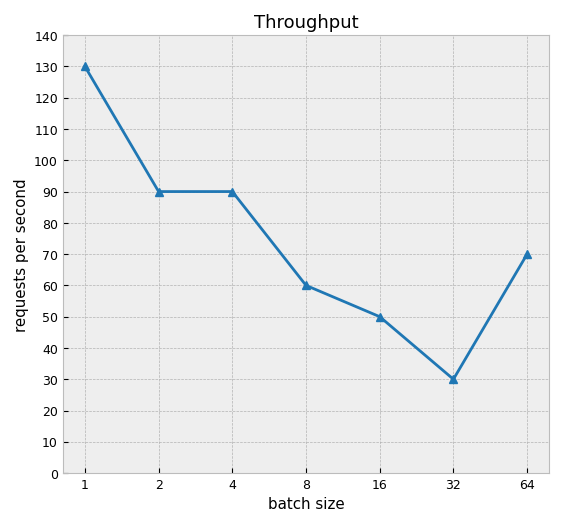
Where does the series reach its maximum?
1
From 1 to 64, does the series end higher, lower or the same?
lower
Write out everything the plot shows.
Title: Throughput
x-axis: batch size, ticks 1 2 4 8 16 32 64
y-axis: requests per second, ticks 0 10 20 30 40 50 60 70 80 90 100 110 120 130 140
Values:
130 90 90 60 50 30 70
